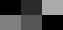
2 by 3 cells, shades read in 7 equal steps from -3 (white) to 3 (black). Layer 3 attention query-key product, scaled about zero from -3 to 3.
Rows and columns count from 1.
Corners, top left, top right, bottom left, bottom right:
3 -1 0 3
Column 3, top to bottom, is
-1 3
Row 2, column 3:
3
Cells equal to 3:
2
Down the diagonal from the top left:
3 1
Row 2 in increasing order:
0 1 3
